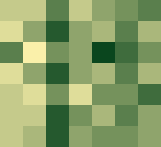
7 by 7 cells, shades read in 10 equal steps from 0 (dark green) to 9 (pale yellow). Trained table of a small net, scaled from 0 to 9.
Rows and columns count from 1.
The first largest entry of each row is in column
1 1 2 1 2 1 1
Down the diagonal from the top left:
7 5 4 5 4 3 5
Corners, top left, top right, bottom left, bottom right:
7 3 7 5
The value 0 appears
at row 3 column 5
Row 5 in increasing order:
2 4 4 4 7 8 8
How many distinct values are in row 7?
5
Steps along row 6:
same down up up down up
